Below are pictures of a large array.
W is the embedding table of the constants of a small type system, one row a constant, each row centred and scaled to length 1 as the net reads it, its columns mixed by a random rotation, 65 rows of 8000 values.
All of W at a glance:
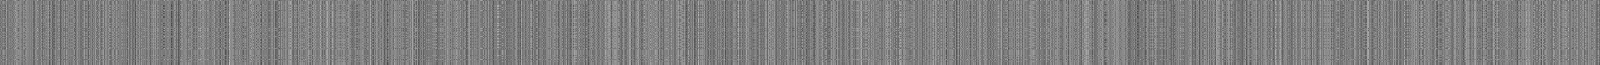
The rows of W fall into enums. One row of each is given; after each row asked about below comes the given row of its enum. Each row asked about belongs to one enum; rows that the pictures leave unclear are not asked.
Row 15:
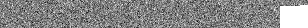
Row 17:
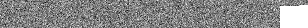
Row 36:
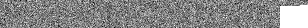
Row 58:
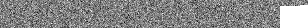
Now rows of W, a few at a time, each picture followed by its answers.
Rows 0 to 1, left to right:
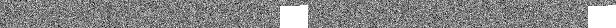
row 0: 36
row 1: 58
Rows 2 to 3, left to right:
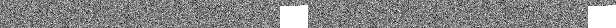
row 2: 58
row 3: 58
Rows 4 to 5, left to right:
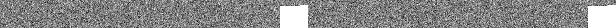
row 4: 15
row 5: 17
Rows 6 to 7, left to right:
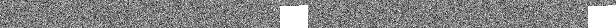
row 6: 17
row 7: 58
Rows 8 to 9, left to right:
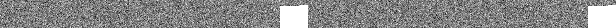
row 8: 17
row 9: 58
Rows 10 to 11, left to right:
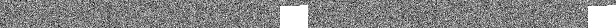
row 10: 36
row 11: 17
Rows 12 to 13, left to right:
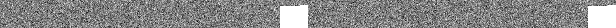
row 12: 15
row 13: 17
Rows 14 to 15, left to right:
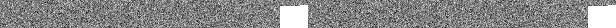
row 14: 15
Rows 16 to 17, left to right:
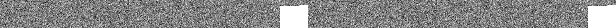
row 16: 17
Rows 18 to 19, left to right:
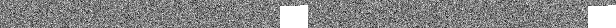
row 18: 58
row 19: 15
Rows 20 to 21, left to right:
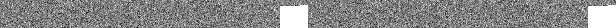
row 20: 15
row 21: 15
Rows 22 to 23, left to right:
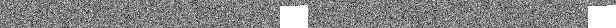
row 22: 58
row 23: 17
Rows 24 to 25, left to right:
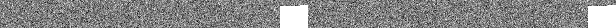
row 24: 15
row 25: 17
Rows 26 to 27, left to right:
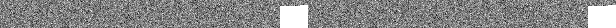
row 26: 58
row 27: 58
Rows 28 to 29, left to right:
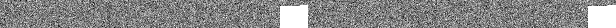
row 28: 36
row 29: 17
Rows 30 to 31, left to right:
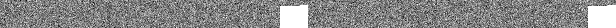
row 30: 36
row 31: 17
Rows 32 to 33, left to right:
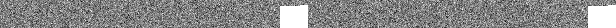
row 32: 58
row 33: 15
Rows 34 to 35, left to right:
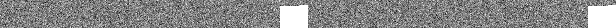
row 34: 17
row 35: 58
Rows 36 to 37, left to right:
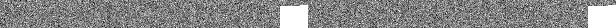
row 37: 58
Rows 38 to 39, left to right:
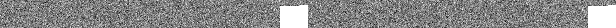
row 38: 17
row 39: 15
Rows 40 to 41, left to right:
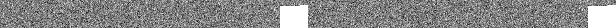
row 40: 15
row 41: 17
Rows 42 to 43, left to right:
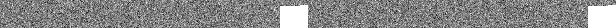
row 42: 15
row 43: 58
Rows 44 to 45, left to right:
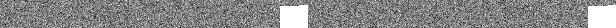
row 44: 17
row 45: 58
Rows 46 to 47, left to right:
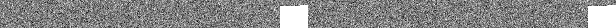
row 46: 15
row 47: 17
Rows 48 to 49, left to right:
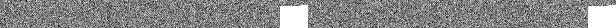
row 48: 36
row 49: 15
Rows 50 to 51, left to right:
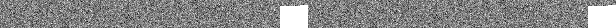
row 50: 58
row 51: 58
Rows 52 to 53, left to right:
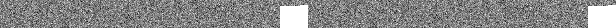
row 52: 58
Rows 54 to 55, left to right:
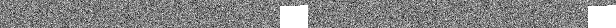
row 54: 58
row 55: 17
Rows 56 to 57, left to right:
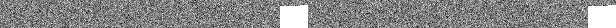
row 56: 58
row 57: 15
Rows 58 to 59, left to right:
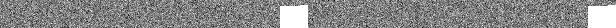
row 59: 36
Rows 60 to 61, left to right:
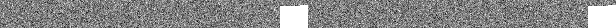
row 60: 15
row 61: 58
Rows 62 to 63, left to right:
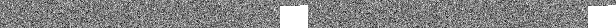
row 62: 15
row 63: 15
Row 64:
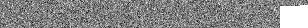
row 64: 15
